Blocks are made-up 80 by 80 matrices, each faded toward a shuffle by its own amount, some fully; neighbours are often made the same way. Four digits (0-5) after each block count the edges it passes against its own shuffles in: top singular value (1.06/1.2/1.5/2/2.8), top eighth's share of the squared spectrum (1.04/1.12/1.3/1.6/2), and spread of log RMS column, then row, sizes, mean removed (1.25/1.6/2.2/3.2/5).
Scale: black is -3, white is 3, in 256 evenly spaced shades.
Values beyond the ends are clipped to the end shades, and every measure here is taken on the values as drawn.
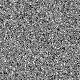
0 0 0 0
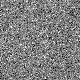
0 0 0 0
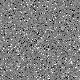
2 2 0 1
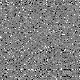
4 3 1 2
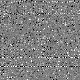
4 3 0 2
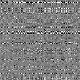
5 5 2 4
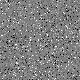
0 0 0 0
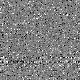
3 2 0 1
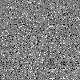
3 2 0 2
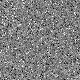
0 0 0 0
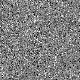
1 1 2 0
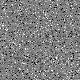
3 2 0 1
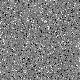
2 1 0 0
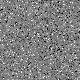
0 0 0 0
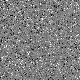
1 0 0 0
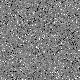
1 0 0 0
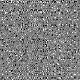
4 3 2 2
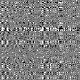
5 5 3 3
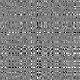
5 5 3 4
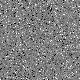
1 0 0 0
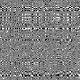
5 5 3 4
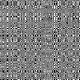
5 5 4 3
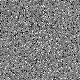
2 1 0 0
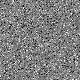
1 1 0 0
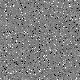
2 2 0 0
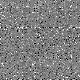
3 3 1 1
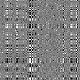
5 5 4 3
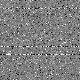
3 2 0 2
